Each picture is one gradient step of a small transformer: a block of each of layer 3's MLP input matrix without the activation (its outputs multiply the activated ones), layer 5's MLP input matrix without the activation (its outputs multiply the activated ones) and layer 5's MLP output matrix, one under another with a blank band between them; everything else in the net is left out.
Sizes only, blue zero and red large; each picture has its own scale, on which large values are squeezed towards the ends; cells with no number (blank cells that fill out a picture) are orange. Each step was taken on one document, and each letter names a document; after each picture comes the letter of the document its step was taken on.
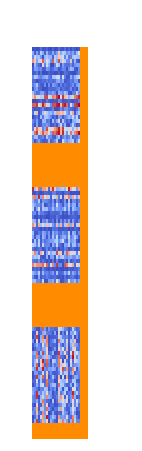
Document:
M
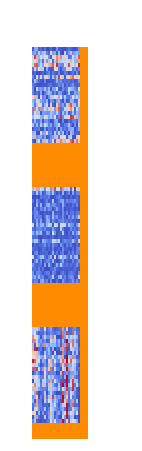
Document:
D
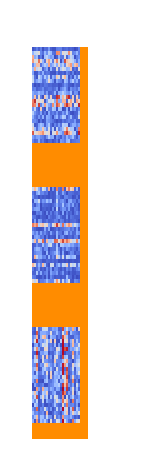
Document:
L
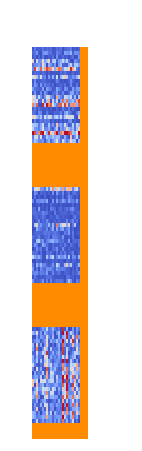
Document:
L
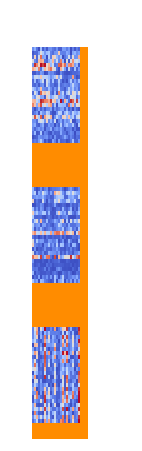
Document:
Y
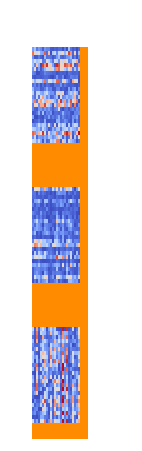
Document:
L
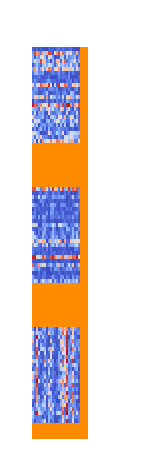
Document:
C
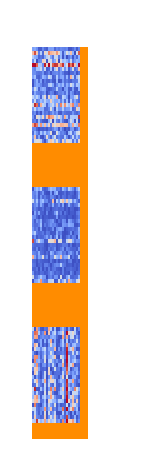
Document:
D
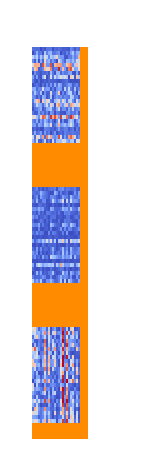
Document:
D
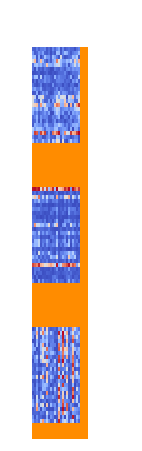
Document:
M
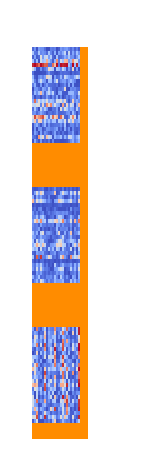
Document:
Y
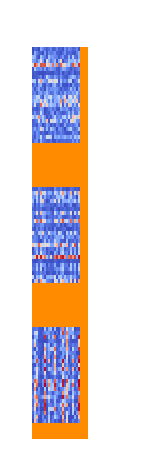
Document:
Y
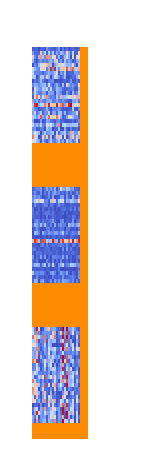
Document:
D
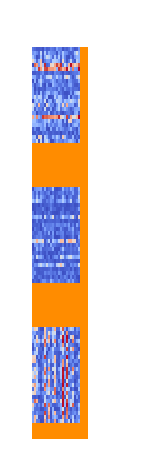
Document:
D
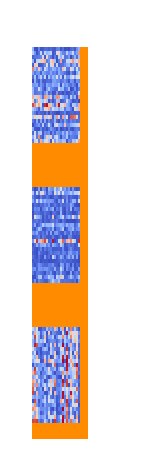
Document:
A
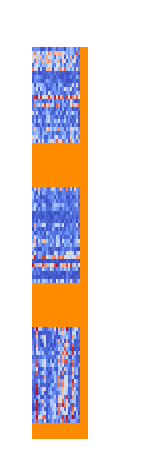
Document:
C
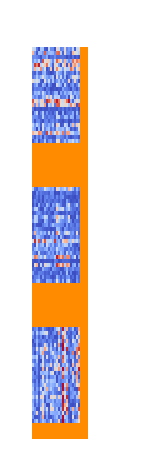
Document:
L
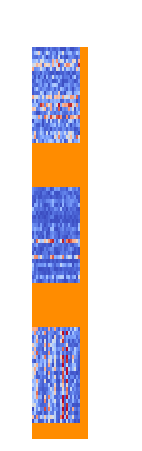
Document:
D
